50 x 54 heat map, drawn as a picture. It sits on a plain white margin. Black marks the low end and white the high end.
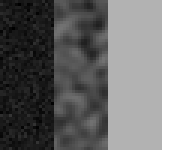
It is made of 1 by 3 panels. Panel 1,1: very low, fine-grained, faint in contrast. Panel 1,2: low, blotchy. Panel 1,3: high, flat.
